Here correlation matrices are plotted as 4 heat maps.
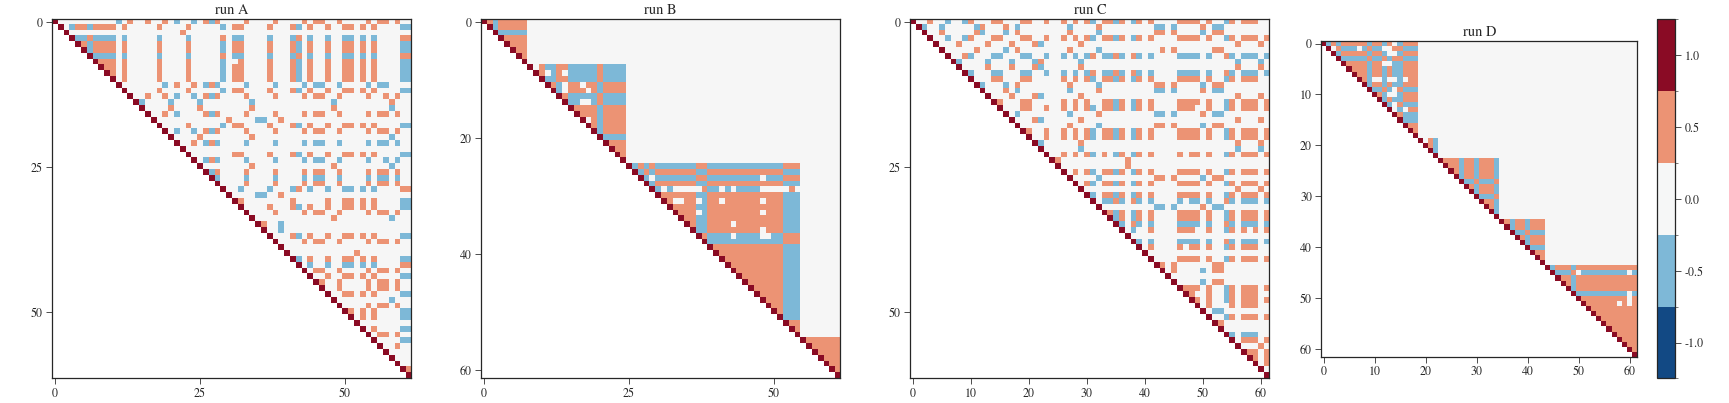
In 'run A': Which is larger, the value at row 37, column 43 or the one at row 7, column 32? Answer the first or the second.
the second
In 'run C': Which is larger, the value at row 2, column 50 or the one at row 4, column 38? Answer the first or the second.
the second
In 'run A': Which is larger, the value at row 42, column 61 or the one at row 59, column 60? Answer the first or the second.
the first
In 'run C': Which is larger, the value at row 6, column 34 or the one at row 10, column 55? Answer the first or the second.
the second
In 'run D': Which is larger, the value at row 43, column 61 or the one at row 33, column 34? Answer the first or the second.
the first
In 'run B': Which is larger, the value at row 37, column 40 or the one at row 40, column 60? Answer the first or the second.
the second
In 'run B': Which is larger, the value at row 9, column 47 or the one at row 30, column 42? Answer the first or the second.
the second
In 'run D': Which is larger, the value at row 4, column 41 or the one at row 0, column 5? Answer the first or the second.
the second
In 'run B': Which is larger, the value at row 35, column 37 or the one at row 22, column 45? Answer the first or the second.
the second
